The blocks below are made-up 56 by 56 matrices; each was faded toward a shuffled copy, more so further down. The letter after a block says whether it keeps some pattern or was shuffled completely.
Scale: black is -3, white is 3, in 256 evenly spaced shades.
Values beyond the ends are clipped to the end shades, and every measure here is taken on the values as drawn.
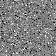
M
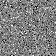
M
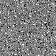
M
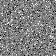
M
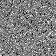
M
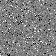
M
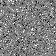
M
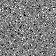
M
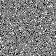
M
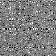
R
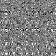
R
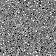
M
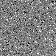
M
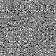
R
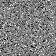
M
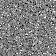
M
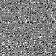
R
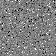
M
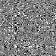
R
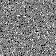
M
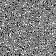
M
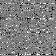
R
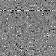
R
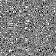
R
